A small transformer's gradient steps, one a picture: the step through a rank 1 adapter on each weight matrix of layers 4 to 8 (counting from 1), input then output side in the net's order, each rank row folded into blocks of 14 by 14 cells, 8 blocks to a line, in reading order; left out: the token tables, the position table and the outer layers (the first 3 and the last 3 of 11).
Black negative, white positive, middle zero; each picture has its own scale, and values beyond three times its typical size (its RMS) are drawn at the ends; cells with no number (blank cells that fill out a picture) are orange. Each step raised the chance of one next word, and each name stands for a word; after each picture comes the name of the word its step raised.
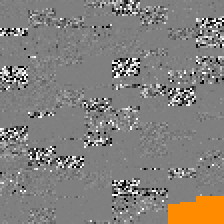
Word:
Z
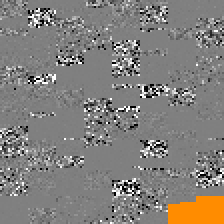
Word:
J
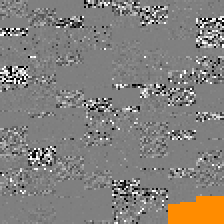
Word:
Z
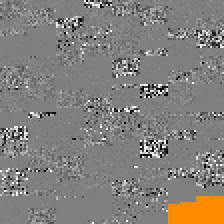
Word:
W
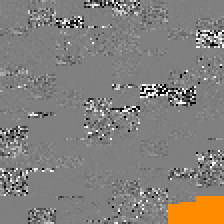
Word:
W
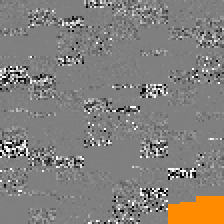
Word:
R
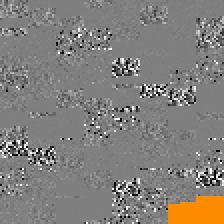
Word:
J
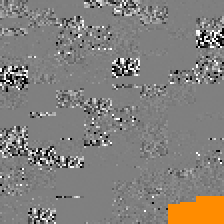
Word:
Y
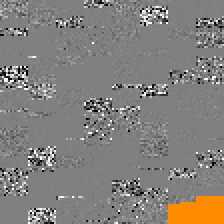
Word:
Y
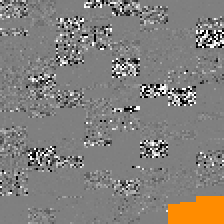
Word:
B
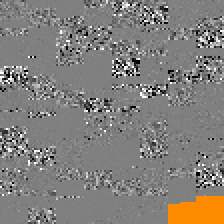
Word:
Y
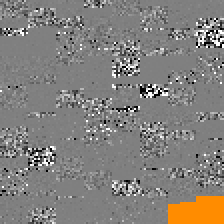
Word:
B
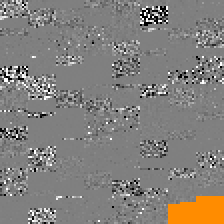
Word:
Y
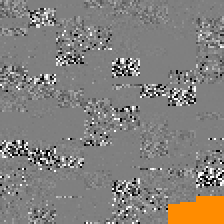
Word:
J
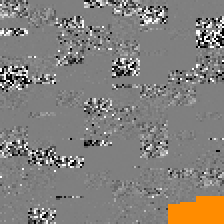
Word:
Y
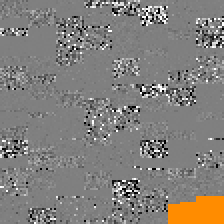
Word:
J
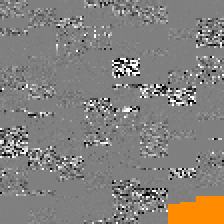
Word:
R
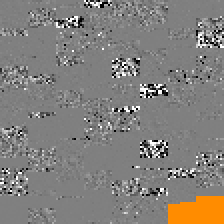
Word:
W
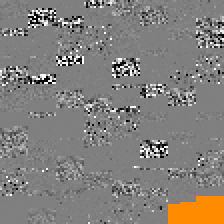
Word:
W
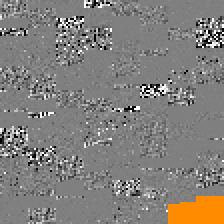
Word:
B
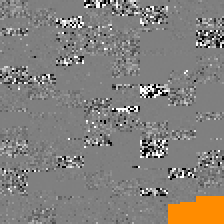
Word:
W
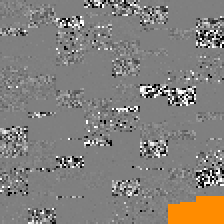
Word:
W
